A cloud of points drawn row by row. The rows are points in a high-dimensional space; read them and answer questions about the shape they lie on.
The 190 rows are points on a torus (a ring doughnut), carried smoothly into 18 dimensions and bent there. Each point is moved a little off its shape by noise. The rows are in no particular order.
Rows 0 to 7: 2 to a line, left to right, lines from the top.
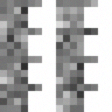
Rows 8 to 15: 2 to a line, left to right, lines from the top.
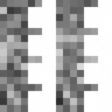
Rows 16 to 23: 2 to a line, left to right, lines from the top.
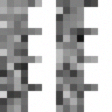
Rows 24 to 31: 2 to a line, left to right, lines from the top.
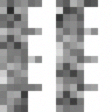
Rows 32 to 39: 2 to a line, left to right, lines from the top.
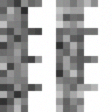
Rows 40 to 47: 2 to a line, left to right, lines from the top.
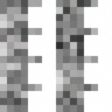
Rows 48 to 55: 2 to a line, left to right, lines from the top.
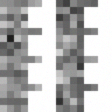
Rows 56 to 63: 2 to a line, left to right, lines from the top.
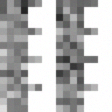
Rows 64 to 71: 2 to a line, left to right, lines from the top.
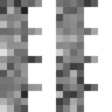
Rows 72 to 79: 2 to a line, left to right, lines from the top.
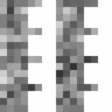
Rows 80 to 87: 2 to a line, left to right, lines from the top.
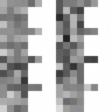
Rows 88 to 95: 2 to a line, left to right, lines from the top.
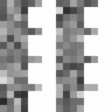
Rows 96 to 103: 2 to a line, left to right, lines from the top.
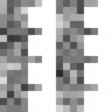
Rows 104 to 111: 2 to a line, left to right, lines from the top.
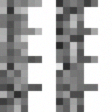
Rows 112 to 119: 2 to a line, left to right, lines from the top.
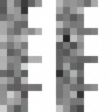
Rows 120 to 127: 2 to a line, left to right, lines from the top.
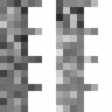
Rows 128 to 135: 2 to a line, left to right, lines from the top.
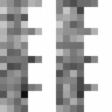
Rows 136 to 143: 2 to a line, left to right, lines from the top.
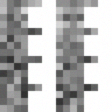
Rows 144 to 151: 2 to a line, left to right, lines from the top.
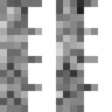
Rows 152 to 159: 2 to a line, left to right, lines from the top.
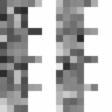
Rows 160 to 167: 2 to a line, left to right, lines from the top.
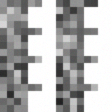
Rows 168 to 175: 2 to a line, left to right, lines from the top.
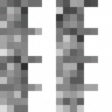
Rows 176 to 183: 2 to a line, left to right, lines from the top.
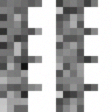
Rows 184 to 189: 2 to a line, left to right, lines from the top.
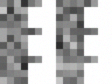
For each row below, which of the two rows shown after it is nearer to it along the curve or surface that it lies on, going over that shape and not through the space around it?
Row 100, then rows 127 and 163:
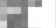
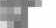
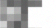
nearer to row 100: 163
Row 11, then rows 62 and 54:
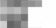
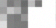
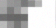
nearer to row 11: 62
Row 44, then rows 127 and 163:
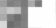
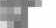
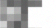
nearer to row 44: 163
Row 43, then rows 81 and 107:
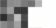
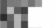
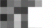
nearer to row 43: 107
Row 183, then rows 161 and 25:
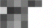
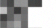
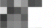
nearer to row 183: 25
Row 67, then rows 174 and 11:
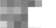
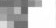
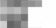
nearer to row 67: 174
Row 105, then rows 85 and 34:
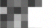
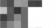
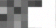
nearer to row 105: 85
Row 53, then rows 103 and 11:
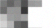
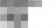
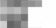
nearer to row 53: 103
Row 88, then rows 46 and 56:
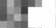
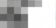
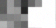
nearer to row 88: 56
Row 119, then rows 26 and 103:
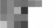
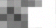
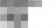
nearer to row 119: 103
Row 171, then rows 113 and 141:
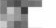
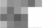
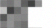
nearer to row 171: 113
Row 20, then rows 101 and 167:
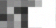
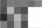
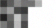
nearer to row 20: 167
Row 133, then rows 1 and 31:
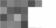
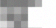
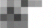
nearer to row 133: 31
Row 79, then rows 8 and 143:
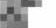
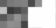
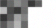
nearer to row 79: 8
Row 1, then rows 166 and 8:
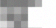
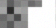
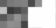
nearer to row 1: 166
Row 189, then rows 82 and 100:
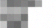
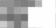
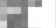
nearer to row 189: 100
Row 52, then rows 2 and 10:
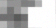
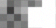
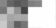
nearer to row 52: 2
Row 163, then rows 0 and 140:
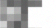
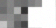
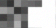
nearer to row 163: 0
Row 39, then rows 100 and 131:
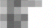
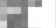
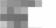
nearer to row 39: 100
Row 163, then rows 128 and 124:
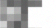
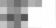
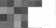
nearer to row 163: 128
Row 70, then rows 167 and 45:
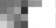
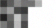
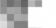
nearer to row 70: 45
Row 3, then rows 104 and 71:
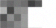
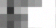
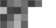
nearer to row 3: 104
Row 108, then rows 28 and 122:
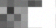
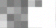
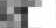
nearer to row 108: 122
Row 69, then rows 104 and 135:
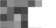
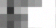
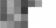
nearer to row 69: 135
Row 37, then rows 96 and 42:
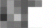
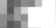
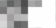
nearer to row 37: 42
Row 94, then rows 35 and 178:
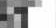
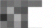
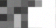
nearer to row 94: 178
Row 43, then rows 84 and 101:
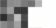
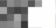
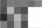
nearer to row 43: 84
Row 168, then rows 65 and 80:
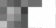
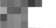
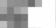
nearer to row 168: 80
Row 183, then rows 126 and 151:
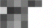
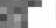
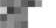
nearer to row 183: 151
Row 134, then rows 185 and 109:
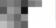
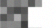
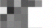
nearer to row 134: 185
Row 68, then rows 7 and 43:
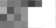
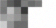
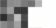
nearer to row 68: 43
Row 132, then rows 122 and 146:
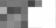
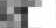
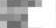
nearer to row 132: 122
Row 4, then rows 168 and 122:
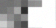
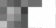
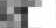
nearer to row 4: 168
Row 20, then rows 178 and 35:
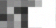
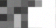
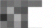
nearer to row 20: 178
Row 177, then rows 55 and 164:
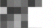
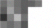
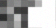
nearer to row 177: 164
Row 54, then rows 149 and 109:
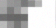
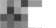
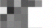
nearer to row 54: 149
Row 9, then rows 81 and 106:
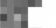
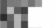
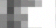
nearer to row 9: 81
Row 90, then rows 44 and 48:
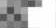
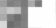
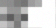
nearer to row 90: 48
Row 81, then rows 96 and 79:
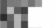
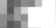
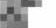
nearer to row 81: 79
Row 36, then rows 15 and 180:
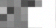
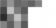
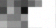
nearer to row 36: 15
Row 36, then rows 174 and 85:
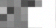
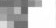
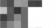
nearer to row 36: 85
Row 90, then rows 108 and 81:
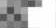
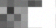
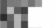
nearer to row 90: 108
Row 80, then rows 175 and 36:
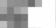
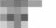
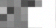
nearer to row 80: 175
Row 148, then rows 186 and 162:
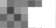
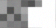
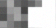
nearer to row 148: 186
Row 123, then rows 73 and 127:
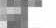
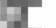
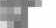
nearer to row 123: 73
